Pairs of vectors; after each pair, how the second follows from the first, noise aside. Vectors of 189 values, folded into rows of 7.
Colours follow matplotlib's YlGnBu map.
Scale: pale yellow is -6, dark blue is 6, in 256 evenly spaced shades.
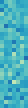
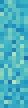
copied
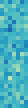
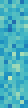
copied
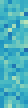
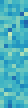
negated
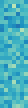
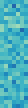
negated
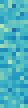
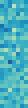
negated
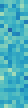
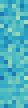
negated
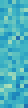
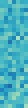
negated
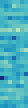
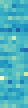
negated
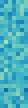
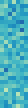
sign-scrambled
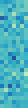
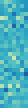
negated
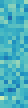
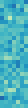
negated
